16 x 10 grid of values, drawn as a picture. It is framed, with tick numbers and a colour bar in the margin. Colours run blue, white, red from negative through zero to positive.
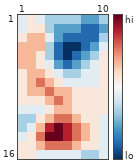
Calmest part: middle right. Ninth with the highest average: bottom middle. Histogram: bell-shaped. Stripes: none. Ninth with the lowest average: top middle.
